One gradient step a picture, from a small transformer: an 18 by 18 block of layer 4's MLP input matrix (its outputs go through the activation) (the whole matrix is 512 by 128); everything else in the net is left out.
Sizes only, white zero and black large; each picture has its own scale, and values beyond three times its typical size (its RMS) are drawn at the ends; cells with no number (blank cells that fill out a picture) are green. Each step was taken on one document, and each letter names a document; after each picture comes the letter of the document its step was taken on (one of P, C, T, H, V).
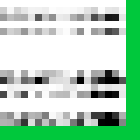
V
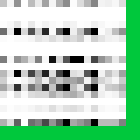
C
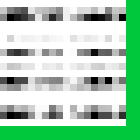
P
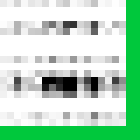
C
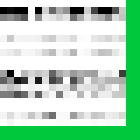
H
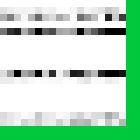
V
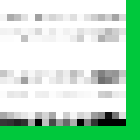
V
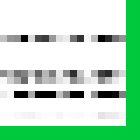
H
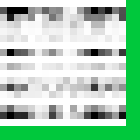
P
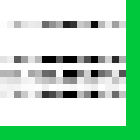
C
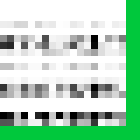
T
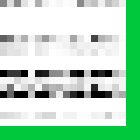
T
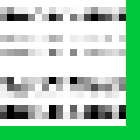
P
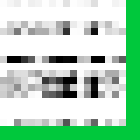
C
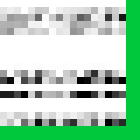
V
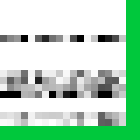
H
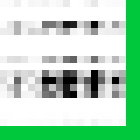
C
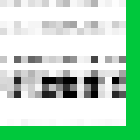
C
